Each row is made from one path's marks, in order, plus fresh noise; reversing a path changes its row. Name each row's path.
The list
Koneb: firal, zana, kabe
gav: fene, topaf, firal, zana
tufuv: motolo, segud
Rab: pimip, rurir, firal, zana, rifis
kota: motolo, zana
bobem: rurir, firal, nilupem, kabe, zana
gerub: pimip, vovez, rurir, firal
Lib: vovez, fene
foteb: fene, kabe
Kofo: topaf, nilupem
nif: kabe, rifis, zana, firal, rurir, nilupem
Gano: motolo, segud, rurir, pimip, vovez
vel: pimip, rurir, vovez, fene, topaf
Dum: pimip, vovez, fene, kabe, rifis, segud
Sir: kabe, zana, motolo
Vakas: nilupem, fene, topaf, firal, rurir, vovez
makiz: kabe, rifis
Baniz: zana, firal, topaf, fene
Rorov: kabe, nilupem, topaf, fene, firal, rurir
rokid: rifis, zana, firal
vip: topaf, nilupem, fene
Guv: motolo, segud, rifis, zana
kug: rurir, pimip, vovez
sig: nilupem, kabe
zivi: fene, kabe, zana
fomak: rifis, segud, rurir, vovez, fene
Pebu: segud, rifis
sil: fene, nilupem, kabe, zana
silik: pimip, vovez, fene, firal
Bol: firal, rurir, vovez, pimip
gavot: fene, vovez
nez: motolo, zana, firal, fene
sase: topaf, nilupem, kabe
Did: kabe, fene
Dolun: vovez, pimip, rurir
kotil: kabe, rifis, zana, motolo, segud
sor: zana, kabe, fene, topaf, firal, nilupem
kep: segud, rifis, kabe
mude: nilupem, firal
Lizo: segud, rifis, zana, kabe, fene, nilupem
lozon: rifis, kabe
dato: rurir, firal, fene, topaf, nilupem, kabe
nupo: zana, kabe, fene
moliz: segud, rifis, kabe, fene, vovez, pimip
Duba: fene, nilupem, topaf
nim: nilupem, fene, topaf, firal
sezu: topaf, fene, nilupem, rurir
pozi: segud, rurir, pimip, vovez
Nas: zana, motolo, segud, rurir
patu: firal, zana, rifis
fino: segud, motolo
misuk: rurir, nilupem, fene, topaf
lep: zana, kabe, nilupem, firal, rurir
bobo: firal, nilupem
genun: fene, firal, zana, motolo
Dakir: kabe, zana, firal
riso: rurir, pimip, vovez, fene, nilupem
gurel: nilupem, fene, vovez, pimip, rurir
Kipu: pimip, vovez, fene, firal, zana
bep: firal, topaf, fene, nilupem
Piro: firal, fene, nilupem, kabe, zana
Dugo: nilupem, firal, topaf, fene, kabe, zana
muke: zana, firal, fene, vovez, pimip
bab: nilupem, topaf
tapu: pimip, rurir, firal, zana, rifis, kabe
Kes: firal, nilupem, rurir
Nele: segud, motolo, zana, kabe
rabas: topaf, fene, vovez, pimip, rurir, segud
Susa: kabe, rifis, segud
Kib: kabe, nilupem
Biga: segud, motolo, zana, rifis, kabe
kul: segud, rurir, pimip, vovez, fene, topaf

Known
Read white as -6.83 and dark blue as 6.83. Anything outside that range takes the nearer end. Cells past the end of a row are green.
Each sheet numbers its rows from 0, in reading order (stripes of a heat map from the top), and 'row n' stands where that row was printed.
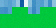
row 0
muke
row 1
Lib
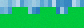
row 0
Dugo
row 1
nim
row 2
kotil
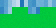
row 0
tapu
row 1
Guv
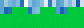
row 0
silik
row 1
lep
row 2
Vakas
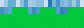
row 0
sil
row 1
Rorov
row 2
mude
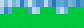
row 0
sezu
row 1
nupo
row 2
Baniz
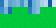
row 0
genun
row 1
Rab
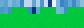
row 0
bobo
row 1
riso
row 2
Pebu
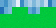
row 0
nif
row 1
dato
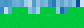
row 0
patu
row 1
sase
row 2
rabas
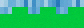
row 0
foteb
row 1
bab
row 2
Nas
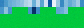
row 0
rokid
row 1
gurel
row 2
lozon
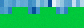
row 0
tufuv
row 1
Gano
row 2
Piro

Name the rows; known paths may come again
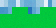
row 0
sil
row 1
bobem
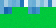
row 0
silik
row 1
Kes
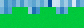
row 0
Lib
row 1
rabas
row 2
misuk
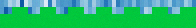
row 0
Vakas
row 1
lep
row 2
fino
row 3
Kofo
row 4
kep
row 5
Koneb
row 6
makiz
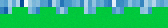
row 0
kug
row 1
bep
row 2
Biga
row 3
vip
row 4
Lizo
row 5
gav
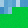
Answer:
Kib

